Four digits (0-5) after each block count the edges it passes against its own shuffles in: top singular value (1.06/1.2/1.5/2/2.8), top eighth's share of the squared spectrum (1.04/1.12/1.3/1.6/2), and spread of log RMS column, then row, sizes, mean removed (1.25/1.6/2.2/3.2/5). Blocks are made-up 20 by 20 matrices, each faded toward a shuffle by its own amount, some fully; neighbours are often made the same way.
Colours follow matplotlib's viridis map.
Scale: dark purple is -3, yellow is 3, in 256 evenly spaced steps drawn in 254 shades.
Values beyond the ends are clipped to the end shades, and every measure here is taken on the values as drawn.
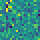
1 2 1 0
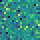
0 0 0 0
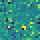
2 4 1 1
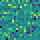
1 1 0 0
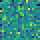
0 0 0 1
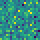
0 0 0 0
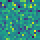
1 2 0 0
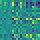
3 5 3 2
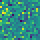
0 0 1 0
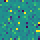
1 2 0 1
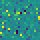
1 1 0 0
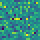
2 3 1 1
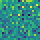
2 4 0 1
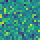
1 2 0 0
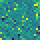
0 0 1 0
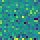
2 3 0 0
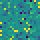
1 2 1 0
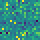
2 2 0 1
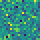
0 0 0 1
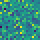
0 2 0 0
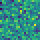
2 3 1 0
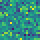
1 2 0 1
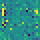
3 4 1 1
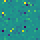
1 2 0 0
